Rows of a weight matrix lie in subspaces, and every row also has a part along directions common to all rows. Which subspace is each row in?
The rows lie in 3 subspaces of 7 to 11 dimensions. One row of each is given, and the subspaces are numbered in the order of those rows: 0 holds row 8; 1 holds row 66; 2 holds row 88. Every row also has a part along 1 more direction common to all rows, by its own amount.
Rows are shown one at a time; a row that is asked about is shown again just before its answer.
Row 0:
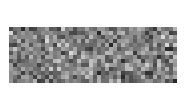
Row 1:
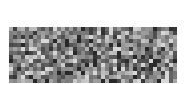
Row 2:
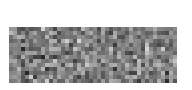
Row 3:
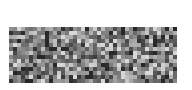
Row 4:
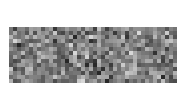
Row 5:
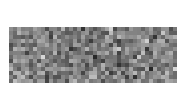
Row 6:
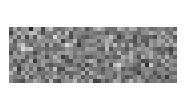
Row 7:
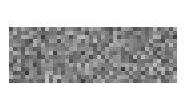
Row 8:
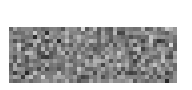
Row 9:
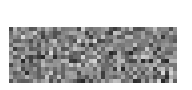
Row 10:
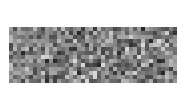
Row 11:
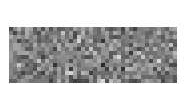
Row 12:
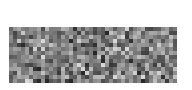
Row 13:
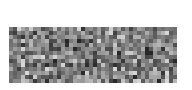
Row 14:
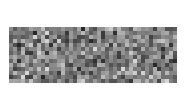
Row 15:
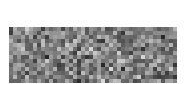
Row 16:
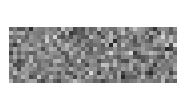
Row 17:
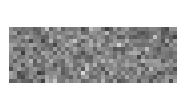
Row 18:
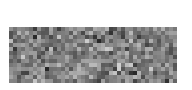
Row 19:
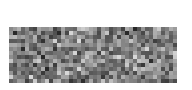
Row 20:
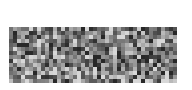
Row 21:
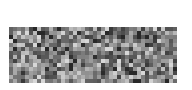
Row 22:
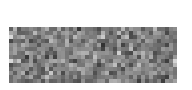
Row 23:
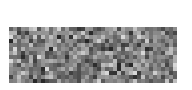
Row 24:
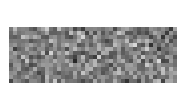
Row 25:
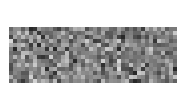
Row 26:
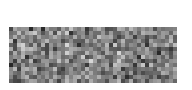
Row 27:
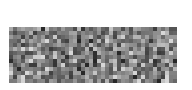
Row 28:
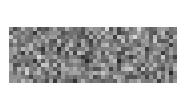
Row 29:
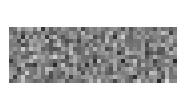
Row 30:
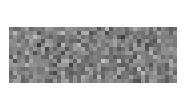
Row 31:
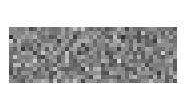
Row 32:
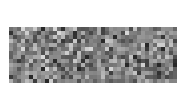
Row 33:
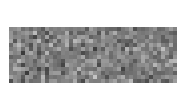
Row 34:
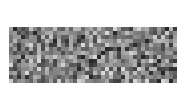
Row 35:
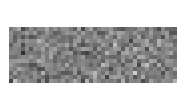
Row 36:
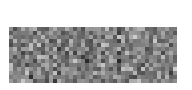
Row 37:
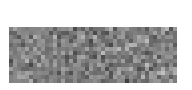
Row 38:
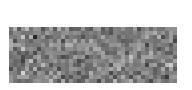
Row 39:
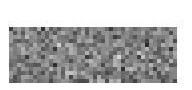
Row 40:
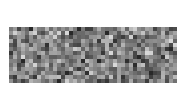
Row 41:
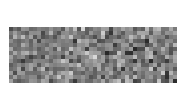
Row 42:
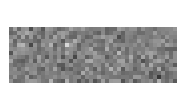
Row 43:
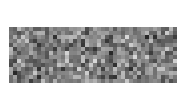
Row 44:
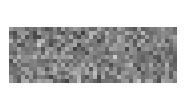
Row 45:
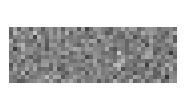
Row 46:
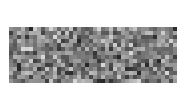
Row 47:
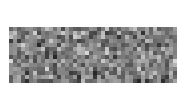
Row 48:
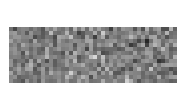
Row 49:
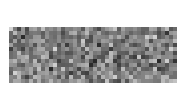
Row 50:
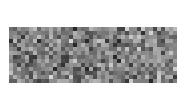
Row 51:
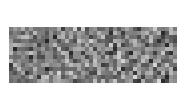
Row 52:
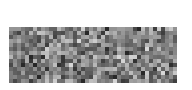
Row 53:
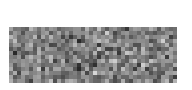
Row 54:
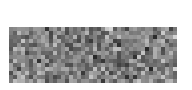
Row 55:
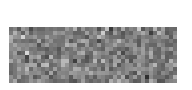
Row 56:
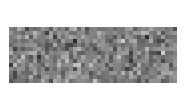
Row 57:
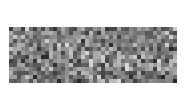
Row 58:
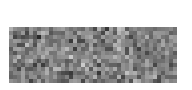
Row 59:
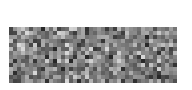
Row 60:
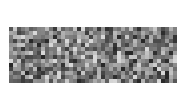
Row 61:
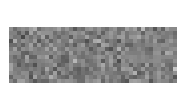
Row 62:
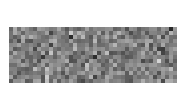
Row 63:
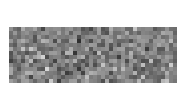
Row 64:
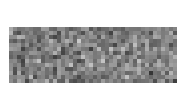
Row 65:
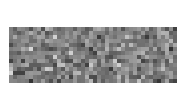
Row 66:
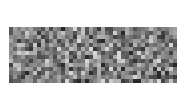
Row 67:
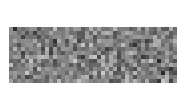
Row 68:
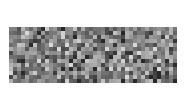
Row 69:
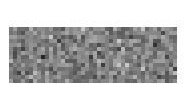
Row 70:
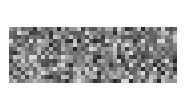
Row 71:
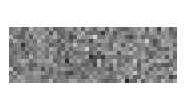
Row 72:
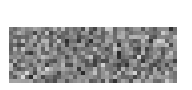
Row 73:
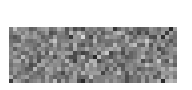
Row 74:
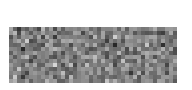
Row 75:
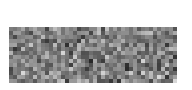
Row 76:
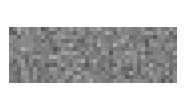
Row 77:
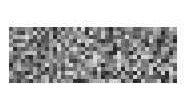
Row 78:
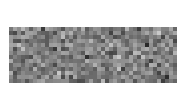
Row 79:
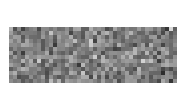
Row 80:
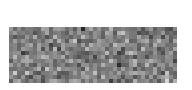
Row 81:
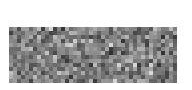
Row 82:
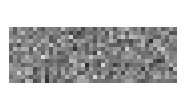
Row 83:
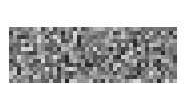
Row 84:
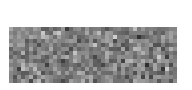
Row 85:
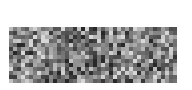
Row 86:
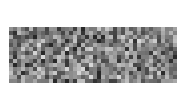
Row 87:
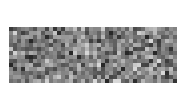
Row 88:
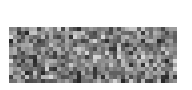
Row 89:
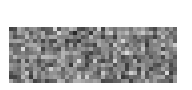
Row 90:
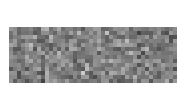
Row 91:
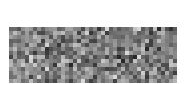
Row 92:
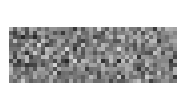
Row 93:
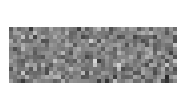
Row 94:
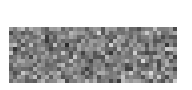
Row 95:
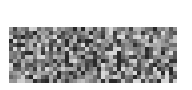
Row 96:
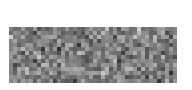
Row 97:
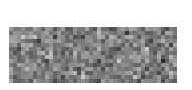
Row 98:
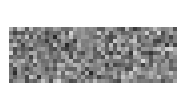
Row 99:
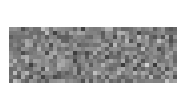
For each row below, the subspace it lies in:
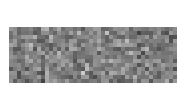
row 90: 0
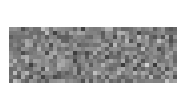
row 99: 0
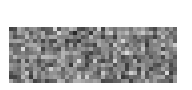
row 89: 1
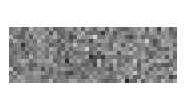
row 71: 0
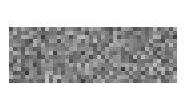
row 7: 0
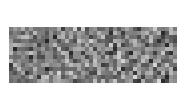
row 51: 1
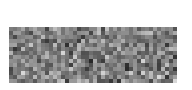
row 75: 1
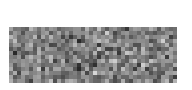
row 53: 0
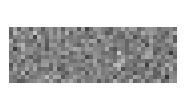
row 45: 1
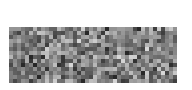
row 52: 2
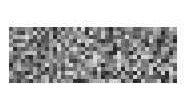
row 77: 1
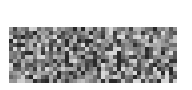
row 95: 2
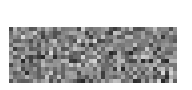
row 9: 0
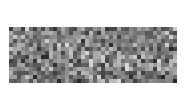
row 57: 1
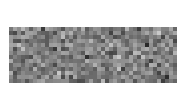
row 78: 1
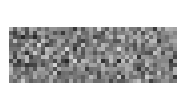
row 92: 2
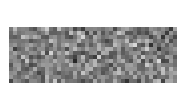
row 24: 0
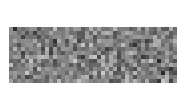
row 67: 0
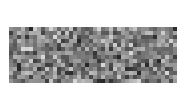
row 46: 1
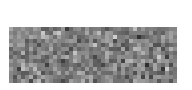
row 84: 0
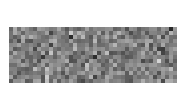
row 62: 0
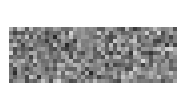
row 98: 1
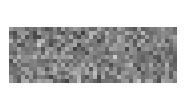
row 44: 2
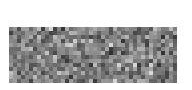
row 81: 1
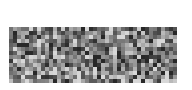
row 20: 2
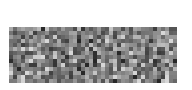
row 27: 1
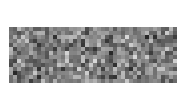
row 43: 1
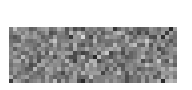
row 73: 0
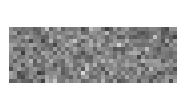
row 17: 0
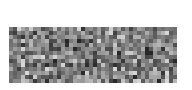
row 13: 1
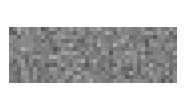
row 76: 1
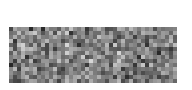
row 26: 1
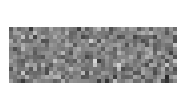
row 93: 1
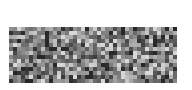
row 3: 1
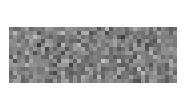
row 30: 2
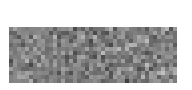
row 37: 0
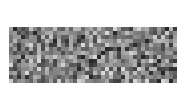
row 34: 0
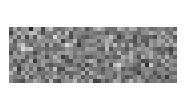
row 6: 1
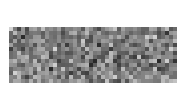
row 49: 1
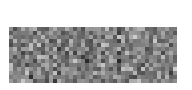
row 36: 2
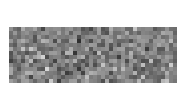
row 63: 1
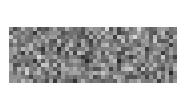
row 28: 2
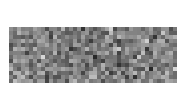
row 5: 0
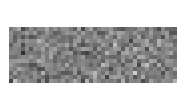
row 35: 0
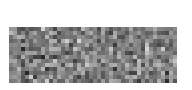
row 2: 1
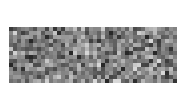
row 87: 0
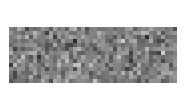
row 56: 1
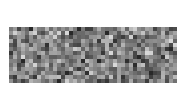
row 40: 1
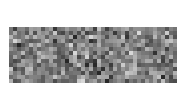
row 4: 0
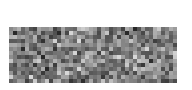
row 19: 1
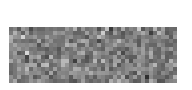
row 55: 2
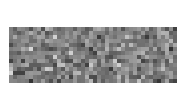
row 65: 1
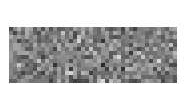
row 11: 1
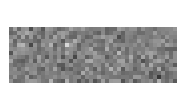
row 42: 1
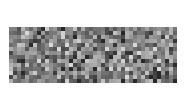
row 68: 1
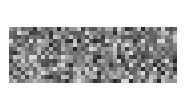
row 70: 2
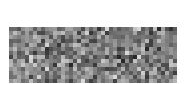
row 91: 2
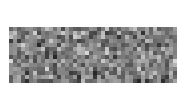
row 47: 2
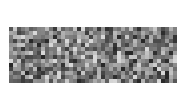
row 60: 2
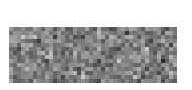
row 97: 0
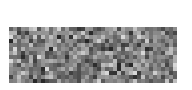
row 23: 2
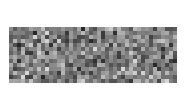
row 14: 0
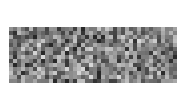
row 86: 2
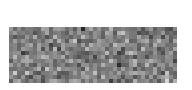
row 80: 0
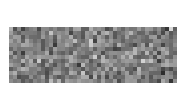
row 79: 0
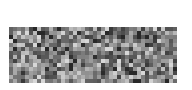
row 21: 2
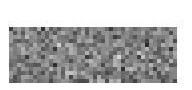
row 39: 1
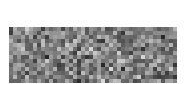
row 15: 1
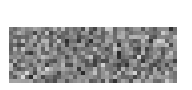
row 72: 0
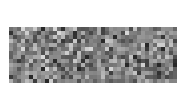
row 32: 1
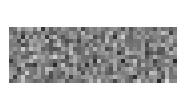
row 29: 1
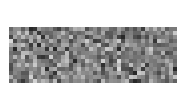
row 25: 2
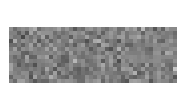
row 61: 2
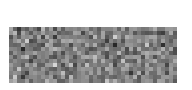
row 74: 1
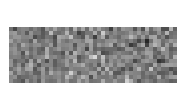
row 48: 0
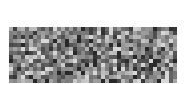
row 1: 1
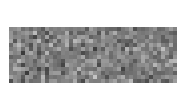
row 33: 0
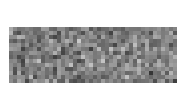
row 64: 1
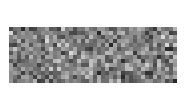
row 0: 1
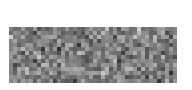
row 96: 2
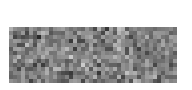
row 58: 2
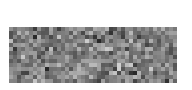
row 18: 2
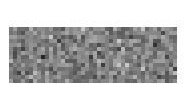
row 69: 0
